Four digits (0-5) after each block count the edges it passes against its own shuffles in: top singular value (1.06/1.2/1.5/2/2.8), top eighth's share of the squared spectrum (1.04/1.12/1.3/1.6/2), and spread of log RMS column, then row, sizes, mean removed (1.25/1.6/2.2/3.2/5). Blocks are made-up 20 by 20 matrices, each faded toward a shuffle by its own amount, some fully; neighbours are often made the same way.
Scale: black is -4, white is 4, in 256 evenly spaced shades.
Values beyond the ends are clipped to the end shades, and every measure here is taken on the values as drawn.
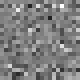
2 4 0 2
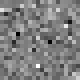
0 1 0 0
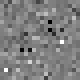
0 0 0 0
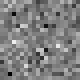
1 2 0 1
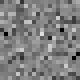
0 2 0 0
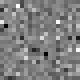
2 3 0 0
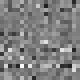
3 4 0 2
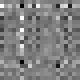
3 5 2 2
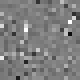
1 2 0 0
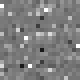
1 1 0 0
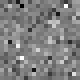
0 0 0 0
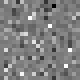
0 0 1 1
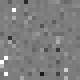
0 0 0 0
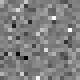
0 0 0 0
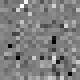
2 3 1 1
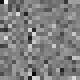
2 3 0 0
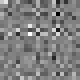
3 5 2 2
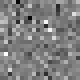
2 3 0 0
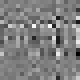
3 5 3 2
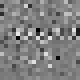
3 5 0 2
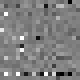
3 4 0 1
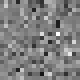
2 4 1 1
